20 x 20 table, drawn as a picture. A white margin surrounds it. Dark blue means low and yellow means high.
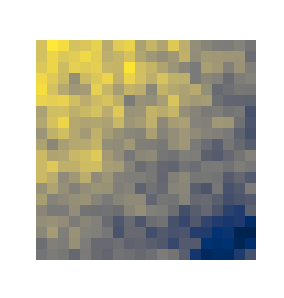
No regular stripes run through it. The top left is the ninth with the highest average. Values rise toward the top left. The bottom right is the ninth with the lowest average.
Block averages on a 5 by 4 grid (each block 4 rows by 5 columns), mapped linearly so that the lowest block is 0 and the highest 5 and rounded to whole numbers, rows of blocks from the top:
5 5 4 3 / 5 4 4 2 / 4 3 3 2 / 3 3 2 2 / 3 2 1 0
